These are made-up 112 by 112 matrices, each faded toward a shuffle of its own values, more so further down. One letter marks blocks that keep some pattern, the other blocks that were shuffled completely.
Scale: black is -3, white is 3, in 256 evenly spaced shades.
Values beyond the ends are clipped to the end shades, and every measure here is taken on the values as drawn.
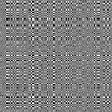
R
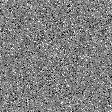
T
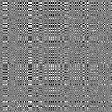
R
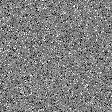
T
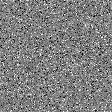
T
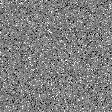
T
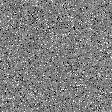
T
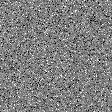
T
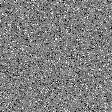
T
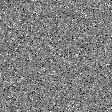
T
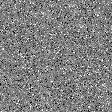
T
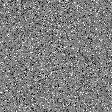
T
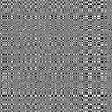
R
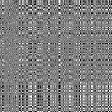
R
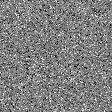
T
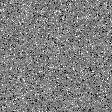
T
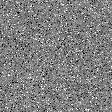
T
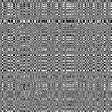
R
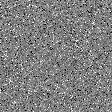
T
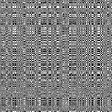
R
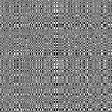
R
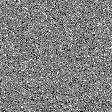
T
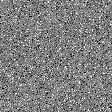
T
